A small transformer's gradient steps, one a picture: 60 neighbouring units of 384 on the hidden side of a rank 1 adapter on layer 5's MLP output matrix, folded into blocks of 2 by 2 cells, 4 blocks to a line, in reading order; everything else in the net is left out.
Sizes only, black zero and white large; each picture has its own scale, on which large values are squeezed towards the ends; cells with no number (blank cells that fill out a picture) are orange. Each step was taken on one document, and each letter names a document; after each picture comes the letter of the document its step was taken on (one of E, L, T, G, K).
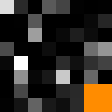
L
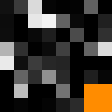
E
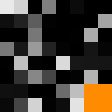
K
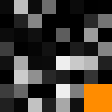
L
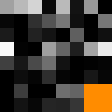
E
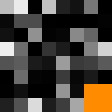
K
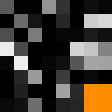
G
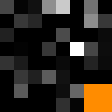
G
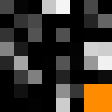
G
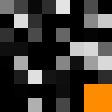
G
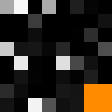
K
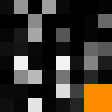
L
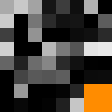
E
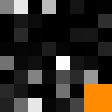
K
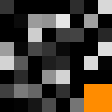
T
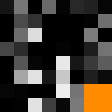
L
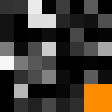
E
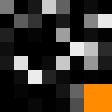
G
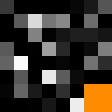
T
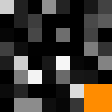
L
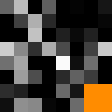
K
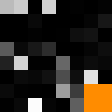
K
